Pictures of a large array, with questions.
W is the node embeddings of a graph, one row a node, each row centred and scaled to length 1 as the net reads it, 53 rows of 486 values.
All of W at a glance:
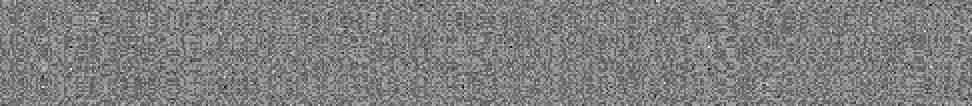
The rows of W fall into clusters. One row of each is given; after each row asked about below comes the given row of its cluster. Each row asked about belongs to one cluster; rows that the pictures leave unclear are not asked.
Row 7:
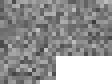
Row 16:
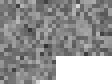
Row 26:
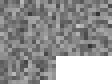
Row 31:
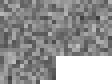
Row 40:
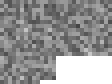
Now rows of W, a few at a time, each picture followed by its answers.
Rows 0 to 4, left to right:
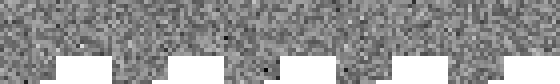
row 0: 31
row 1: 26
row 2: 31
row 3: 7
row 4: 40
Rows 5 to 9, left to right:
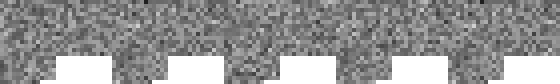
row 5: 26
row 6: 16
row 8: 16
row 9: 16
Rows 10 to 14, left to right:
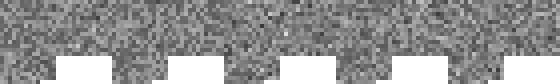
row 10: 31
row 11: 16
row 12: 7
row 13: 16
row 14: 40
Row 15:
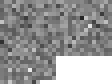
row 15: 7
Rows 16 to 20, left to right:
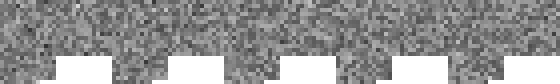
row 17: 26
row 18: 31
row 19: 31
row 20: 31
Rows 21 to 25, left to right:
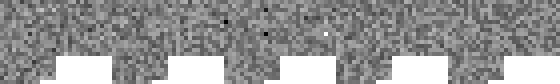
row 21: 26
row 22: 7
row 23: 31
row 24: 26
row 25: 40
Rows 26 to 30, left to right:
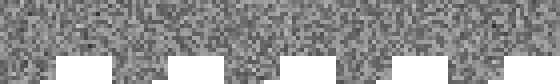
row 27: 40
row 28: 7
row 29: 26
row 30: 26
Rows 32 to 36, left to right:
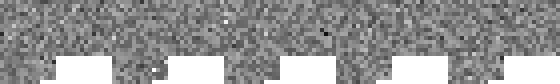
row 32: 16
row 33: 31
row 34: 31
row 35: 26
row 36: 40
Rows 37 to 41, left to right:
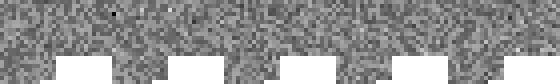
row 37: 16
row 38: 31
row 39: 40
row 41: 26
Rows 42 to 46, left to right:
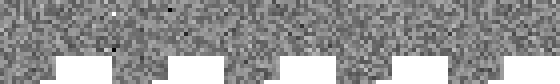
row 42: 40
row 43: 31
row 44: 40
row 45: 7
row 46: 40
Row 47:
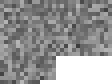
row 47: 26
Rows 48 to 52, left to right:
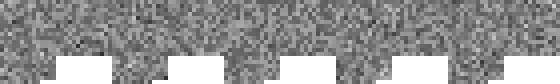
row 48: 31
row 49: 40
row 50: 16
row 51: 26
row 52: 26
